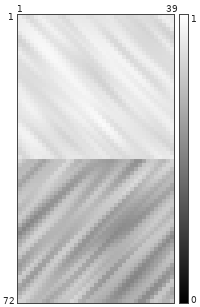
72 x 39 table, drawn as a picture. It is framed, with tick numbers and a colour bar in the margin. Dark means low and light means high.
It is made of 2 by 1 panels. Panel 1,1: very high, slanting down to the right, faint in contrast. Panel 2,1: high, slanting up to the right.
